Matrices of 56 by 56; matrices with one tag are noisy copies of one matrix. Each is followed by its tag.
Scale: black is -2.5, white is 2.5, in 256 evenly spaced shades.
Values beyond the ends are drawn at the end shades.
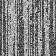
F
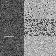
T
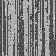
F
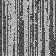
F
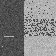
T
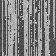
F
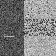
T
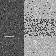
T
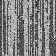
F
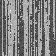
F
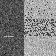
T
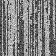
F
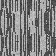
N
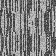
N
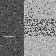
T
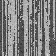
F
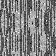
N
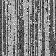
F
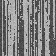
F
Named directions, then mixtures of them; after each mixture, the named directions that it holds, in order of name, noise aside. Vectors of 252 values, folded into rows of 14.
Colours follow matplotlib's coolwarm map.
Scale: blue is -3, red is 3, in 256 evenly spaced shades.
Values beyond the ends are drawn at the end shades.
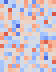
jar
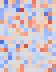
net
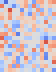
jar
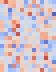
jar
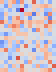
jar, net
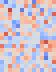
jar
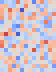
jar, net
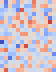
net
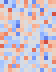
jar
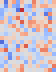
net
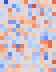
jar, net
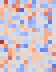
net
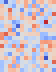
jar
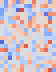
net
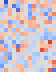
jar, net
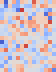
net
